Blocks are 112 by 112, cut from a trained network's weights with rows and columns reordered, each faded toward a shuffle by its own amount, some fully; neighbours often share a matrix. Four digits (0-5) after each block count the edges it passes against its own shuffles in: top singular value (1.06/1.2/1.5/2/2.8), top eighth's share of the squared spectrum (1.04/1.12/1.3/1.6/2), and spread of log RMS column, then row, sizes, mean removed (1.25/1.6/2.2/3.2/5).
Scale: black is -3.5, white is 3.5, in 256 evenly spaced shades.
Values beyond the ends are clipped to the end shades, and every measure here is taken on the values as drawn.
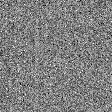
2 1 0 0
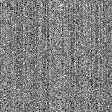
4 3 1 2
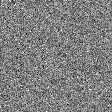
0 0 0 0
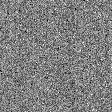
2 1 0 0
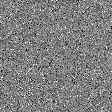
1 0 0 0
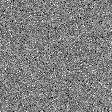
0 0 0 0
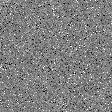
0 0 0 0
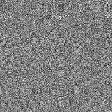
4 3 1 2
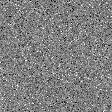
1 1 0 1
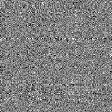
4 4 2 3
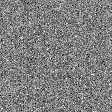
1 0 0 0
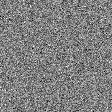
2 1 0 0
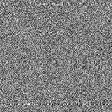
4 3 0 2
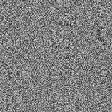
4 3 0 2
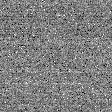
2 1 0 0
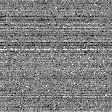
5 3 1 3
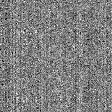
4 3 1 1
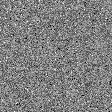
0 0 0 0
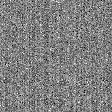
3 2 0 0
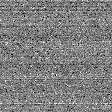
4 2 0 1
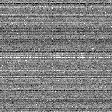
5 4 2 4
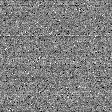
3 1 0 1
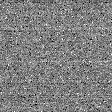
2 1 0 0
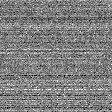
5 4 2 3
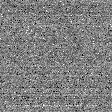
3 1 0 1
